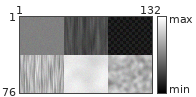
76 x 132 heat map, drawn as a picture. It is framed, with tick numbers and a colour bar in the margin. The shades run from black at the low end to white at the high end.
The table splits into 2 rows of 3 panels. Panel 1,1: middling, flat. Panel 1,2: low, streaked downward, faint in contrast. Panel 1,3: very low, checkered, faint in contrast. Panel 2,1: high, streaked downward. Panel 2,2: very high, smooth, faint in contrast. Panel 2,3: high, blotchy.
